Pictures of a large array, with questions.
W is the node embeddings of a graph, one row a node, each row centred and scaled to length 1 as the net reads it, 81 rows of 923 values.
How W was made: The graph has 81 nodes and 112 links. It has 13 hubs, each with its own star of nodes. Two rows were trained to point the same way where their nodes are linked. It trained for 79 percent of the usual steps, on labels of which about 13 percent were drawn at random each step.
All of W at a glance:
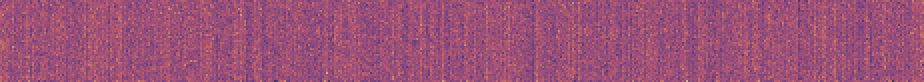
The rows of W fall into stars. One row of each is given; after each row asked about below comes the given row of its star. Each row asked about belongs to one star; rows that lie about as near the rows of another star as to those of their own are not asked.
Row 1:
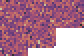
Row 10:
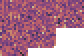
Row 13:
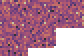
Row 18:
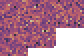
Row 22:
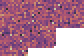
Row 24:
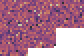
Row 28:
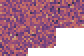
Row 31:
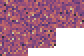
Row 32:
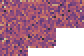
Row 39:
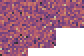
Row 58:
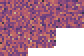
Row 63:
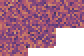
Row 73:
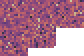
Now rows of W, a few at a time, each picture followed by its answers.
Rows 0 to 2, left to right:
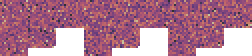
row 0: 63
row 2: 28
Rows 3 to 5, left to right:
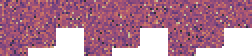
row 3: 58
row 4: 22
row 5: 32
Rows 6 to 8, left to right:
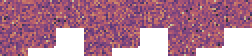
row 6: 32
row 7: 22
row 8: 58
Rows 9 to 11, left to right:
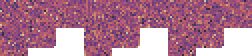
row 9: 13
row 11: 18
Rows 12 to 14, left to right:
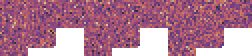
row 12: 58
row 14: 73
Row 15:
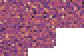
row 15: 28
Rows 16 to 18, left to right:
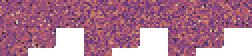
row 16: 73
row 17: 31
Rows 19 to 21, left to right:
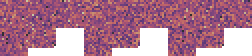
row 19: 31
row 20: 1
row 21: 18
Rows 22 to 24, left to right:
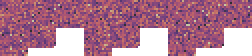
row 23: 10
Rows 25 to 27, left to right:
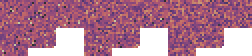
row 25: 24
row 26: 73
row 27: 32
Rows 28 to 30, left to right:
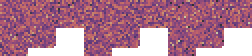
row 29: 28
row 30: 28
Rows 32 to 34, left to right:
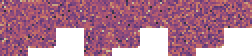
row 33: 63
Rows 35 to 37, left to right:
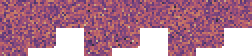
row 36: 31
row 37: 31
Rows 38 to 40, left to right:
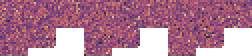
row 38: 22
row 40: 10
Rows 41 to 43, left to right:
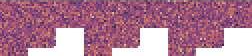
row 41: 13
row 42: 31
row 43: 39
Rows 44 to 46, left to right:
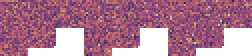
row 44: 39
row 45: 32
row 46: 1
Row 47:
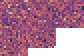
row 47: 63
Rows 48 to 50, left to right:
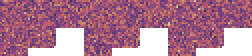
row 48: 39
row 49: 18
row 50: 63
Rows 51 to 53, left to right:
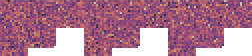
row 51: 73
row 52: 63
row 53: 32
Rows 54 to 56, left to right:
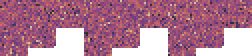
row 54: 1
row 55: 18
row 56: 22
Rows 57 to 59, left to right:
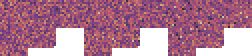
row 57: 24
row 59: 58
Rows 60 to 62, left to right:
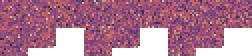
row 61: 28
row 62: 1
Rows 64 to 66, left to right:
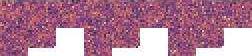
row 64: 73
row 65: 22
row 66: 58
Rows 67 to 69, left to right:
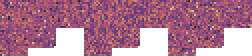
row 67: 24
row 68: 58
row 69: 63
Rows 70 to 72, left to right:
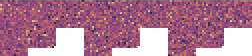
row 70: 73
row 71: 31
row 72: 39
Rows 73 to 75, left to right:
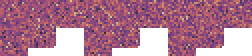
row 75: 73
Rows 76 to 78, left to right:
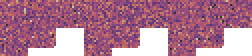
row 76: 1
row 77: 10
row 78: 10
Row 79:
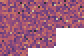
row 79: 1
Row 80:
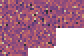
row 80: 58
